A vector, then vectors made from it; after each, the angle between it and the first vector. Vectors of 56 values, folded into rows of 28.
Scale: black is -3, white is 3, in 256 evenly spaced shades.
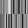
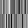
nearly parallel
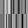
nearly parallel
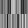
partly opposed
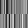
orthogonal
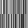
partly aligned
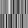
nearly parallel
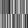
nearly opposite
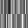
nearly opposite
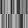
partly aligned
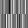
nearly opposite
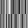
nearly parallel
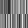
nearly opposite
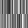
nearly opposite
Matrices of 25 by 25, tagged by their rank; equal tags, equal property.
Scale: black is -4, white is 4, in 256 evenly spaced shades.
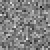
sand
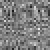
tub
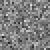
sand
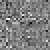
tub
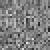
tub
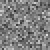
sand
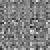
tub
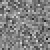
sand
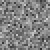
sand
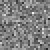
sand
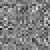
tub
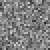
sand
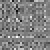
tub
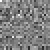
tub
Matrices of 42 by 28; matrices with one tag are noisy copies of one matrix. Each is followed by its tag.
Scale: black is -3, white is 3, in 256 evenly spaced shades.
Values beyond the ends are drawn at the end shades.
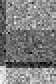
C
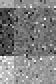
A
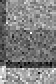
C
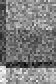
C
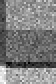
C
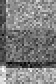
C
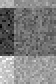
A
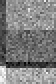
C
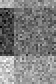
A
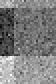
A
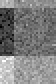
A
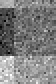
A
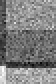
C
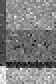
C
